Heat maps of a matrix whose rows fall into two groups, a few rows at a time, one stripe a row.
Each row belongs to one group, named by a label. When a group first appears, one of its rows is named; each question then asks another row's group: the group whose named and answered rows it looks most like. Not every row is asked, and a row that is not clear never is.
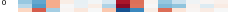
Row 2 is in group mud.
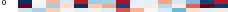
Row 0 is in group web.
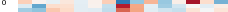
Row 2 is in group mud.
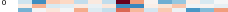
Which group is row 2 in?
web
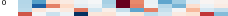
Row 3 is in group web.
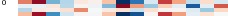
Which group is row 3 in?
mud
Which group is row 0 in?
mud
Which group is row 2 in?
web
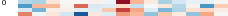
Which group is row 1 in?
web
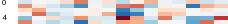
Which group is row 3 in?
mud
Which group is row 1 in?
web
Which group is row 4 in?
web
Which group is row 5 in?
web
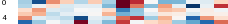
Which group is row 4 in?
web
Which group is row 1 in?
web
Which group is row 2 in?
mud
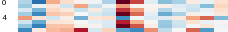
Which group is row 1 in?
web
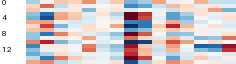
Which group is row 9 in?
web
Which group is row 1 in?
mud
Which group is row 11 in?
web
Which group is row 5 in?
mud
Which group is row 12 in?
web
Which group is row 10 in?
mud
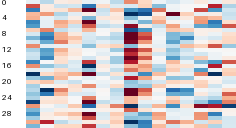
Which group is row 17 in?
web
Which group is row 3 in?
mud
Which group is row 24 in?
web
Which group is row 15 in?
web
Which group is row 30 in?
mud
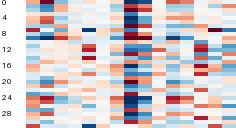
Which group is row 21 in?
mud
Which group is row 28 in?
mud
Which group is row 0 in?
mud
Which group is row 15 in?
web
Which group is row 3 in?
mud
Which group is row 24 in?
mud
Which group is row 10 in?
web
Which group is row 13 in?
web
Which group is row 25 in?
mud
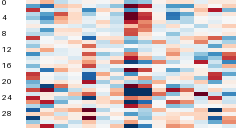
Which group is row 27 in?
web
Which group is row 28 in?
mud
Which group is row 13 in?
web
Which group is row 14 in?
web
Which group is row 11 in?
web
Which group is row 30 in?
web
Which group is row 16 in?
web
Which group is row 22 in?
mud
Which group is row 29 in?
web
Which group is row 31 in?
mud
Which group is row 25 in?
mud
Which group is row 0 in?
mud
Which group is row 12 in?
mud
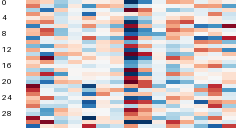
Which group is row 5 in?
mud
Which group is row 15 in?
mud
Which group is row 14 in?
mud
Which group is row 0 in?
mud
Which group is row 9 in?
web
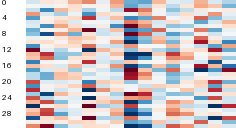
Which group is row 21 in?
web
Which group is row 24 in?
web
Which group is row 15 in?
web
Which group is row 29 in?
web
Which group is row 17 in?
web
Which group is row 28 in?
mud
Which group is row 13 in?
mud
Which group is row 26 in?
web
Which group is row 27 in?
mud
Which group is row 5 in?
web
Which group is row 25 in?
mud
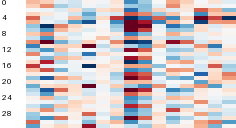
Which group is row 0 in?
mud
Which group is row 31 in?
web
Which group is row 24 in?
mud
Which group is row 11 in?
web
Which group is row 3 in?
web
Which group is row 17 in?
mud
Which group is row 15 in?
mud
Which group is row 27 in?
mud
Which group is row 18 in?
web
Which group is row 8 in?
mud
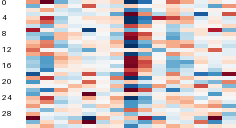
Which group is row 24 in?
mud
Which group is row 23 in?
web
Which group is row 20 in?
web
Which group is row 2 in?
mud
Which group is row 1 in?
web
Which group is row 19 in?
mud
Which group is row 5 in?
mud
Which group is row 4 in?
mud
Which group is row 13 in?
mud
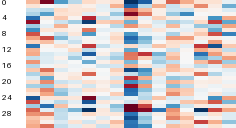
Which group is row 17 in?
mud
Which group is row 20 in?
mud
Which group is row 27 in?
web
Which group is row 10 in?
mud
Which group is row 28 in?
mud
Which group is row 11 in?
web
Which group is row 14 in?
web
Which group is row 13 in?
web
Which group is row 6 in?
web
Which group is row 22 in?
mud
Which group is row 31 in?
mud
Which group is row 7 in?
web
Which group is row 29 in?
mud
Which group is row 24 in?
web
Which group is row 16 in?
web
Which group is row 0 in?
mud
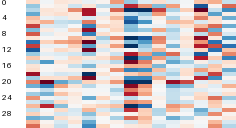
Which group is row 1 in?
web
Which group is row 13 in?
web
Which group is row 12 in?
web
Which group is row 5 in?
mud
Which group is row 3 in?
web
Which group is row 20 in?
mud
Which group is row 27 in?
web
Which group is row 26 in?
mud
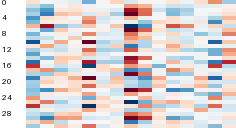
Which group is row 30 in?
mud
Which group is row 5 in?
web
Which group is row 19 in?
web
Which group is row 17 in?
mud
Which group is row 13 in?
web
